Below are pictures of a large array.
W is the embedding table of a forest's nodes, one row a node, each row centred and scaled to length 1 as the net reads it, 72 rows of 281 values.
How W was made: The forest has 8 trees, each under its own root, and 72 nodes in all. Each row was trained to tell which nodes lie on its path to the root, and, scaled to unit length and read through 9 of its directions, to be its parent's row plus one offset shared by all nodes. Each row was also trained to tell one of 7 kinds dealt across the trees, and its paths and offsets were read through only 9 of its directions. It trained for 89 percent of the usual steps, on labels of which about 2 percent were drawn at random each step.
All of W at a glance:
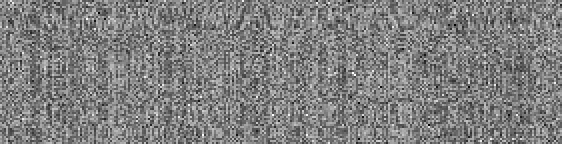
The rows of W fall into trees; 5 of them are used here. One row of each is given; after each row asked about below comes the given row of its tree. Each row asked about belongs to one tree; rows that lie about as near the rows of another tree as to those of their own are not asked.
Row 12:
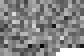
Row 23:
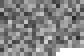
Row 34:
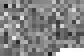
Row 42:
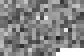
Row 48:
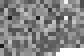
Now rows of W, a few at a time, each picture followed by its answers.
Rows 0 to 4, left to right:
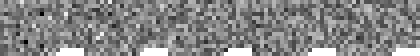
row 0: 12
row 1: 34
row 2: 23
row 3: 12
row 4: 48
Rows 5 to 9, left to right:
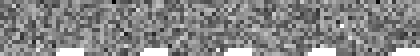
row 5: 48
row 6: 48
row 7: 48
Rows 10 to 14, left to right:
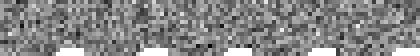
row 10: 34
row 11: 34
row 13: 12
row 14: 12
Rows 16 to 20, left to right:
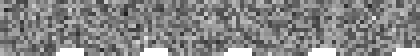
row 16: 34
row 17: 12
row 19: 42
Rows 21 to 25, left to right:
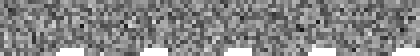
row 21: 48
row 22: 42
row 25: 42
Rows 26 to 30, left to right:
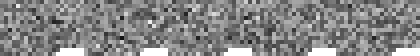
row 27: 48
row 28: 34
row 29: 42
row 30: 48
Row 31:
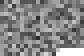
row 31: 48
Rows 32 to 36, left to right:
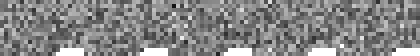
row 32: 34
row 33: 34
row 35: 34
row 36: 23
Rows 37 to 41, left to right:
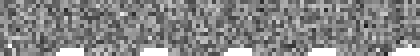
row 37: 48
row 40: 23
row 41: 34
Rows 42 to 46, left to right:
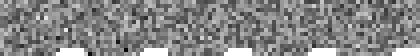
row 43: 48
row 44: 42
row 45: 23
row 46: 48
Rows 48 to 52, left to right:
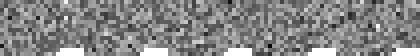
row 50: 12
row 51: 48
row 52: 34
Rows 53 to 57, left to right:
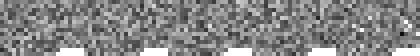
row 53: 23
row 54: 48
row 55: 34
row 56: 34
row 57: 48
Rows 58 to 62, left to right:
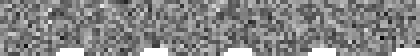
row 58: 34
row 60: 34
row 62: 42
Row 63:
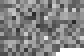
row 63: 12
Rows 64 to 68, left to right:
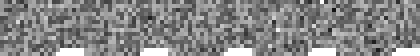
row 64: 23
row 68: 23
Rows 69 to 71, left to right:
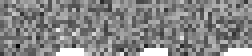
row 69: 12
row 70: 23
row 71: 42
